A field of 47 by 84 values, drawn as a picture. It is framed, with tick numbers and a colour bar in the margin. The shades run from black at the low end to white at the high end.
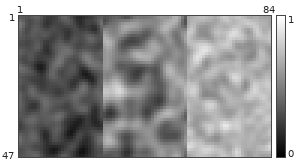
The table splits into one row of 3 panels. Panel 1,1: low, blotchy. Panel 1,2: middling, blotchy, strong in contrast. Panel 1,3: high, blotchy.
